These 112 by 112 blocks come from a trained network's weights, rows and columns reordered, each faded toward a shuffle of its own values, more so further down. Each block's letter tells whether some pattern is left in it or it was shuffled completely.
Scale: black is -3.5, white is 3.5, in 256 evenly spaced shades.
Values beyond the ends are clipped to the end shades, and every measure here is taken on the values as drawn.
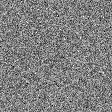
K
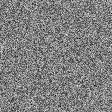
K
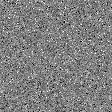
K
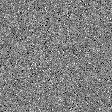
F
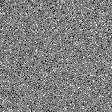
F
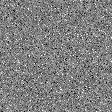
K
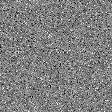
F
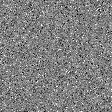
K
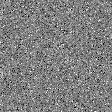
F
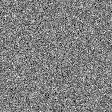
K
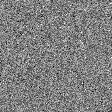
K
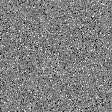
F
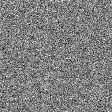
K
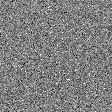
K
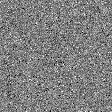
F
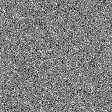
F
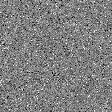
F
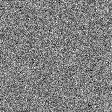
K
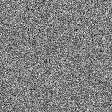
F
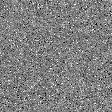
K
